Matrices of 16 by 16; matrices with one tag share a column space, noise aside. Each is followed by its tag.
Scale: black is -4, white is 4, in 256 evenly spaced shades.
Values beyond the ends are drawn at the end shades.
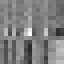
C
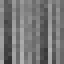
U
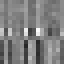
C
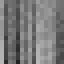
U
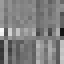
C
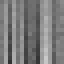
U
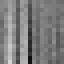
U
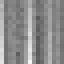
U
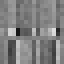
C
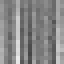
U
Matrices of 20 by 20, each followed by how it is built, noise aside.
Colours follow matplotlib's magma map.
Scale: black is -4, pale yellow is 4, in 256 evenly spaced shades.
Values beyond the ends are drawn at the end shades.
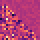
lower triangular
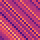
Toeplitz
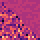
lower triangular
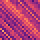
Toeplitz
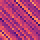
Toeplitz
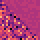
lower triangular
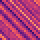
Toeplitz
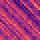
Toeplitz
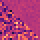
lower triangular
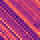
Toeplitz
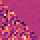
lower triangular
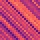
Toeplitz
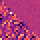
lower triangular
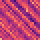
Toeplitz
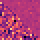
lower triangular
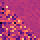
lower triangular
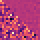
lower triangular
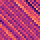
Toeplitz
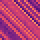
Toeplitz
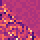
lower triangular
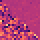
lower triangular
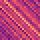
Toeplitz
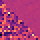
lower triangular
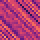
Toeplitz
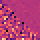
lower triangular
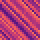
Toeplitz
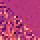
lower triangular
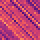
Toeplitz
